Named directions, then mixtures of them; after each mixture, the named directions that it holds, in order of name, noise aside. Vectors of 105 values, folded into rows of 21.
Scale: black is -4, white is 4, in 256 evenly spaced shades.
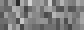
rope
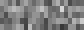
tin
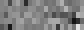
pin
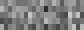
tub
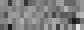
pin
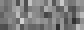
pin, rope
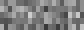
tub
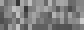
rope, tin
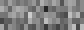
tub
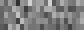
rope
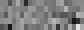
pin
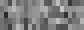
pin, tin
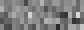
pin, tub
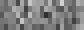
pin, rope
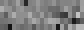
pin, tub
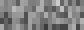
tin, tub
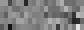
pin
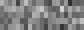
tin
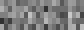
tub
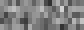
tin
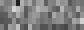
rope, tin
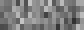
pin, rope
